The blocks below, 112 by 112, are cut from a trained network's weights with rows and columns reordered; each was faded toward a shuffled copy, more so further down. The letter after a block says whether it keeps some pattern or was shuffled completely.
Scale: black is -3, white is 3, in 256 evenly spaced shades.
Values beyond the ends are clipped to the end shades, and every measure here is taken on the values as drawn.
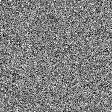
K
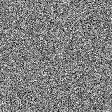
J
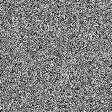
J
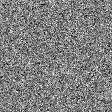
K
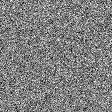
K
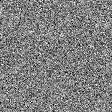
K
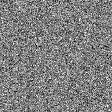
J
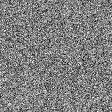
J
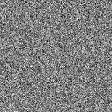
J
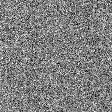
J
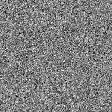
J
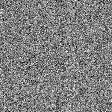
J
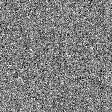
J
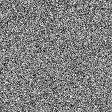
K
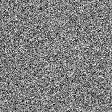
J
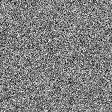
K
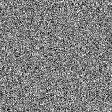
J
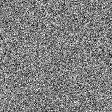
J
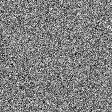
K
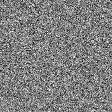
J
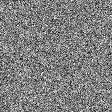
K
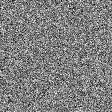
K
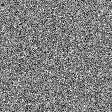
K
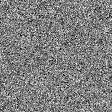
J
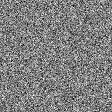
K
